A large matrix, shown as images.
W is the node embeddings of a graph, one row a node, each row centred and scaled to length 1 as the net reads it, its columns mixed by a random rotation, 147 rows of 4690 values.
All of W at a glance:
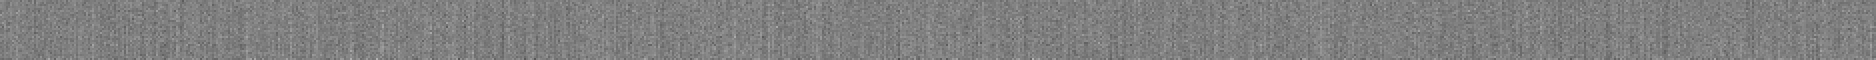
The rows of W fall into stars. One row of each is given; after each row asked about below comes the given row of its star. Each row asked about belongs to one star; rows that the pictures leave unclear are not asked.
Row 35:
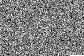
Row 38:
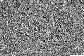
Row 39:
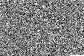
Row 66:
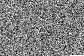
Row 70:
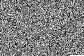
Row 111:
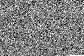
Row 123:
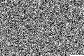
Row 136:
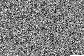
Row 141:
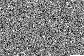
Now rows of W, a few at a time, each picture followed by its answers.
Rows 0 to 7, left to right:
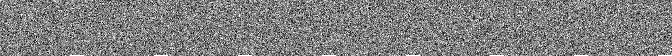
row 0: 66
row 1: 70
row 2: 38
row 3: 66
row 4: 123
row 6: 136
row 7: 38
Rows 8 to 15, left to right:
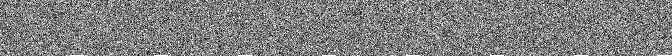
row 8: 66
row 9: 136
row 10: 70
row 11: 38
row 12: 111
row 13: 38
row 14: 136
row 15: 66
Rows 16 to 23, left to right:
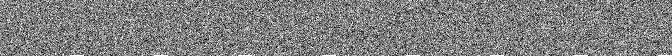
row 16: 66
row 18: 35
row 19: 70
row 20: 66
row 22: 35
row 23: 136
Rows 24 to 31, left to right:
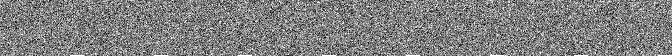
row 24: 35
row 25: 39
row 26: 35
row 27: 111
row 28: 123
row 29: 111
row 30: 136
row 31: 111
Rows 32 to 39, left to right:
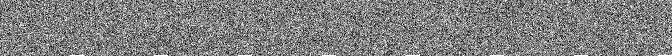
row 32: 70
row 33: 38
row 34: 141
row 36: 39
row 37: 66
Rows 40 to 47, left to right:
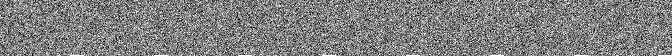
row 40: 39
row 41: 70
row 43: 141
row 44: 35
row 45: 70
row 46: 35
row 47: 35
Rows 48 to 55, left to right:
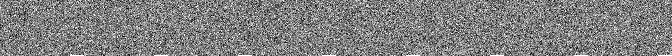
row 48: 111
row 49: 70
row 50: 38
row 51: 123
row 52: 123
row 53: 38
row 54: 66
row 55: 70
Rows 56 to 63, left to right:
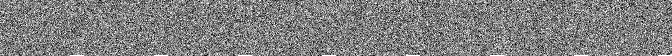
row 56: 141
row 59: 38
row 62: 35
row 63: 136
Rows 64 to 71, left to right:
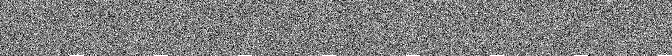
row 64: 39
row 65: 123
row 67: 123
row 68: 123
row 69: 39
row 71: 123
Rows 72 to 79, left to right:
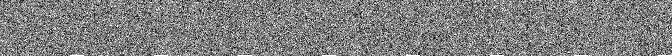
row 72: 70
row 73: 141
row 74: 66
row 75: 38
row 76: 111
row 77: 39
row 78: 111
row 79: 136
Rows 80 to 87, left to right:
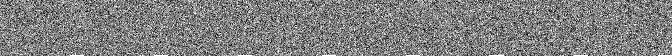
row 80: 123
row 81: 123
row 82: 123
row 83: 70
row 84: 38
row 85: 70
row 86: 39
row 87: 66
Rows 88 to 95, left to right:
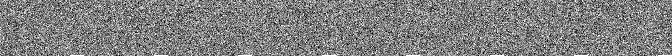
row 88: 35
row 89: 111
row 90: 141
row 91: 66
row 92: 141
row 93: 136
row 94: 141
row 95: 70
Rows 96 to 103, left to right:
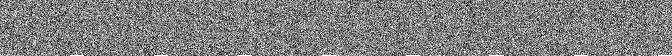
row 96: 136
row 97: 39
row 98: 39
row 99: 39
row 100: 38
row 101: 66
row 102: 39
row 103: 35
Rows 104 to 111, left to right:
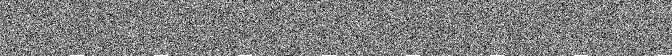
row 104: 38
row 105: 39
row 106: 141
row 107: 111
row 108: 38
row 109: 141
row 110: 39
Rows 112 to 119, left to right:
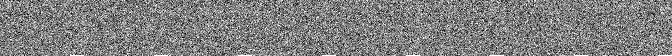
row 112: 111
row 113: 35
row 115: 136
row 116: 39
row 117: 111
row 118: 123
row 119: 141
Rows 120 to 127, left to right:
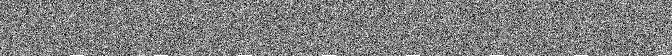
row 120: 38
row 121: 111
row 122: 141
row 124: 123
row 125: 66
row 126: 123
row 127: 141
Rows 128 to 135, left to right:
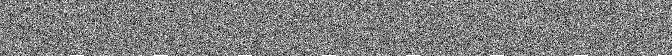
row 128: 141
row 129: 111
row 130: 123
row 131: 39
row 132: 136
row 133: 141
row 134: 66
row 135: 111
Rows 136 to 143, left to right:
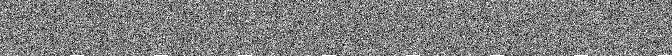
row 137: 123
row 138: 39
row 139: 111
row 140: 39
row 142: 39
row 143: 136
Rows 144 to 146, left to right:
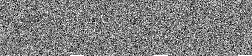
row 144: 35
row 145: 70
